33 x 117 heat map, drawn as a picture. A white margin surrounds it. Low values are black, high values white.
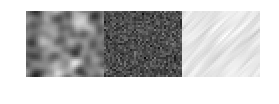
It is made of 1 by 3 panels. Panel 1,1: middling, blotchy, strong in contrast. Panel 1,2: low, fine-grained. Panel 1,3: very high, slanting up to the right, faint in contrast.
